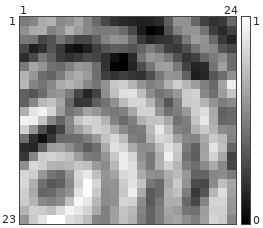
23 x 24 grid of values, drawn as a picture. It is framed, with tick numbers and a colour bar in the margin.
The ninth with the highest average is the bottom left. Concentric rings centre on the bottom left. No single row or column stands out from its neighbours. The bottom part is higher, past a seam about 30% of the way down. The top middle is the ninth with the lowest average.
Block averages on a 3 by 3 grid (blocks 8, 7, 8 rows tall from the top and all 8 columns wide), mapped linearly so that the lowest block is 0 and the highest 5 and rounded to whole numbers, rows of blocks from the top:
201 | 244 | 543
